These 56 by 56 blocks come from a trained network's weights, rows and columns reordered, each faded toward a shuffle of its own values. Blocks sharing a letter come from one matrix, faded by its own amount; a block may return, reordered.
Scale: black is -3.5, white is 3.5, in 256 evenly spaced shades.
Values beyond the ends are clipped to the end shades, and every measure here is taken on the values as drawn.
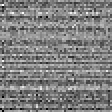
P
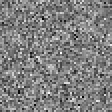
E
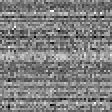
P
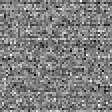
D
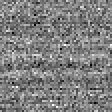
D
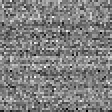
D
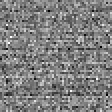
D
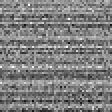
P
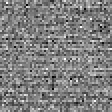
D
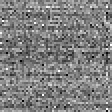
D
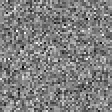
E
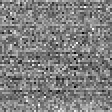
D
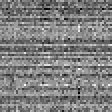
P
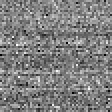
D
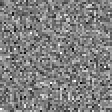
E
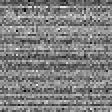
P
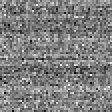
D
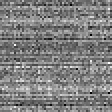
P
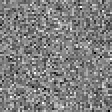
E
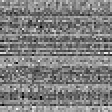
P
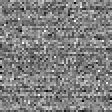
D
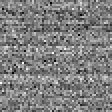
D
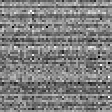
P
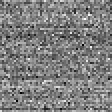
D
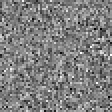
E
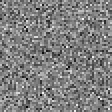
E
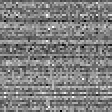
P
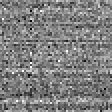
D
